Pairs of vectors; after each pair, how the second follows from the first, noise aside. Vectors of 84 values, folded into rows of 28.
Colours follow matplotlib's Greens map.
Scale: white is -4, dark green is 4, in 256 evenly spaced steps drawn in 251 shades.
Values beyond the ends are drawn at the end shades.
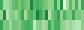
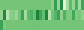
partly zeroed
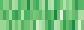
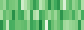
wrapped around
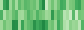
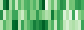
scaled up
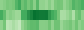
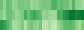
wrapped around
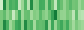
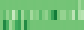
partly zeroed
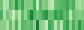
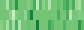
partly zeroed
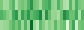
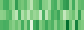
negated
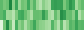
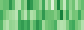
wrapped around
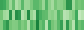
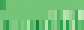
partly zeroed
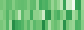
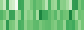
wrapped around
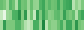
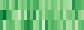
negated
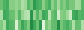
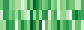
scaled up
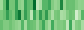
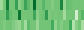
partly zeroed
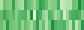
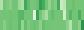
partly zeroed
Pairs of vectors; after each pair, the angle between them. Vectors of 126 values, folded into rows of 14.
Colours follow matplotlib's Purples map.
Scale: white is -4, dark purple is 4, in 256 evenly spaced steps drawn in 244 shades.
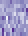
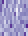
orthogonal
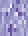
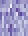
nearly parallel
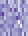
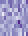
nearly opposite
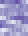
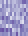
partly opposed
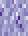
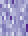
orthogonal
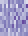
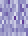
partly aligned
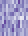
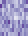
partly aligned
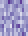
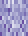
partly opposed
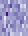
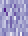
partly aligned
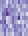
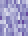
nearly opposite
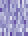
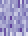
nearly opposite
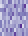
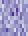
partly aligned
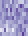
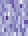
partly aligned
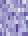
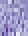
orthogonal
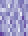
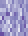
nearly parallel
